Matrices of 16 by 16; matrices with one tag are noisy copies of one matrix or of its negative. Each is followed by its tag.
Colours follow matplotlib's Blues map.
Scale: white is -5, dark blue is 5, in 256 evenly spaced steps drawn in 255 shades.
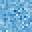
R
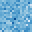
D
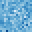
R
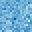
D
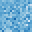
D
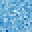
R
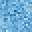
R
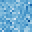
D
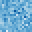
R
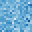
D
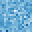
R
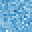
R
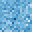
D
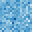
D
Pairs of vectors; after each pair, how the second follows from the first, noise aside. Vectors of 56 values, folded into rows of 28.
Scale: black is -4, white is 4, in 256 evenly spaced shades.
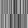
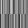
shuffled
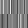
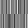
wrapped around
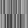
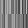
shuffled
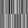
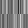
wrapped around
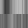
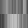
wrapped around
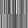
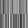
shuffled
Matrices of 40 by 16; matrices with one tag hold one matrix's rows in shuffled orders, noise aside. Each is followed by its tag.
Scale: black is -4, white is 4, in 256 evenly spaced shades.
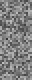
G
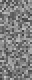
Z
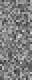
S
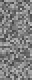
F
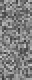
G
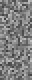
Z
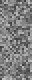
S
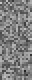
G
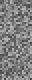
Z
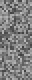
F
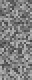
F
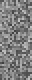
S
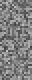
G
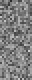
F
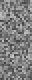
F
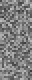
F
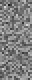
Z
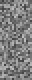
F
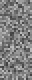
F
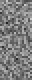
Z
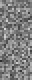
Z
